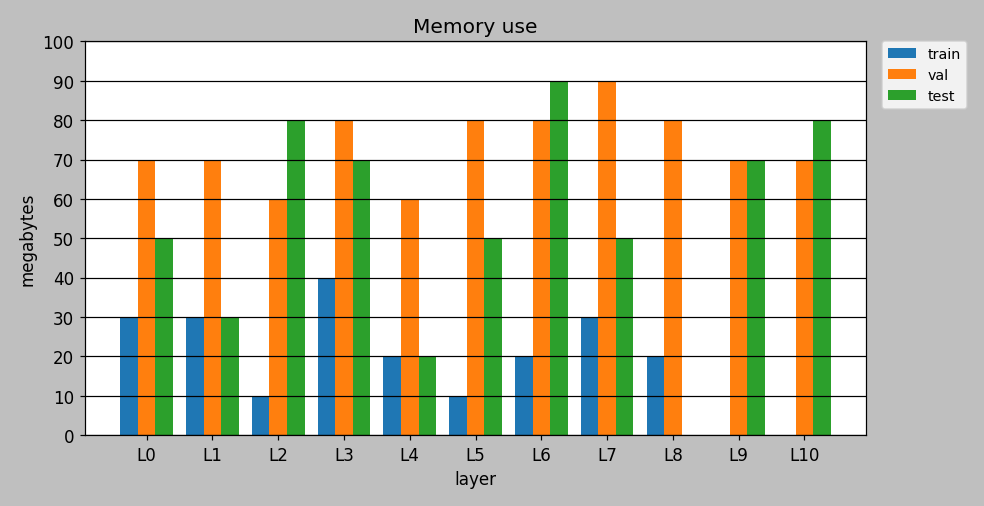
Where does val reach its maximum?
L7
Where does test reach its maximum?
L6
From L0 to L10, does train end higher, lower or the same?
lower
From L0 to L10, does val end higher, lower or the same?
the same
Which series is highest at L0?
val
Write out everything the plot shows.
Title: Memory use
x-axis: layer, ticks L0 L1 L2 L3 L4 L5 L6 L7 L8 L9 L10
y-axis: megabytes, ticks 0 10 20 30 40 50 60 70 80 90 100
Legend: train, val, test
Values:
train: 30 30 10 40 20 10 20 30 20 0 0
val: 70 70 60 80 60 80 80 90 80 70 70
test: 50 30 80 70 20 50 90 50 0 70 80
